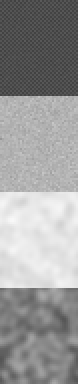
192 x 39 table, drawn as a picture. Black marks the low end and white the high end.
The table splits into 4 rows of 1 panel. Panel 1,1: low, checkered, faint in contrast. Panel 2,1: high, fine-grained, faint in contrast. Panel 3,1: very high, blotchy, faint in contrast. Panel 4,1: middling, blotchy.
